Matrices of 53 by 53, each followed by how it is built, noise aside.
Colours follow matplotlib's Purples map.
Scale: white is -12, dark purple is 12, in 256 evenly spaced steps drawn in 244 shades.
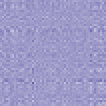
low rank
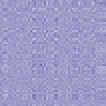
low rank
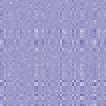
low rank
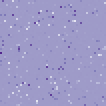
sparse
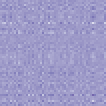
low rank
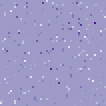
sparse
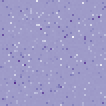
sparse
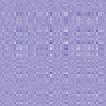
low rank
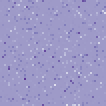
sparse
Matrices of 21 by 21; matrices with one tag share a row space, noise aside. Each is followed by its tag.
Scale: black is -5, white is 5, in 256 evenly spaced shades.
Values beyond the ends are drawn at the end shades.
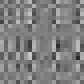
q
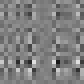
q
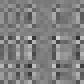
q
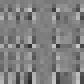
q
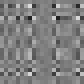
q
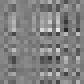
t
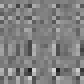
q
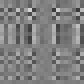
q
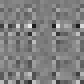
q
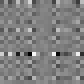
q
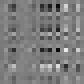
t
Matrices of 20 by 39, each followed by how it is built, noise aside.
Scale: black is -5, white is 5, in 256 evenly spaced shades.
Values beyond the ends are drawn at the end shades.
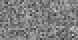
noise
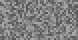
noise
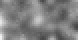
smooth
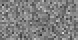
noise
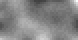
smooth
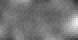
smooth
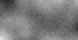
smooth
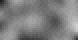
smooth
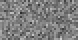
noise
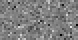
noise
